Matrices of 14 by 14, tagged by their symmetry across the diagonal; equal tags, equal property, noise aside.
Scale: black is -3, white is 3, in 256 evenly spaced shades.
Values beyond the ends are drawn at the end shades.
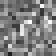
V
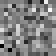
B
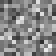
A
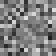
B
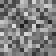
A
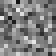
B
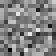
V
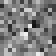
B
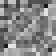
A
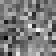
V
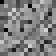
A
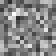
A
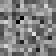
A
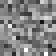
V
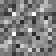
A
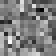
B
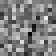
V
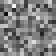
B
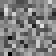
V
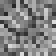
A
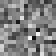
B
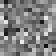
V
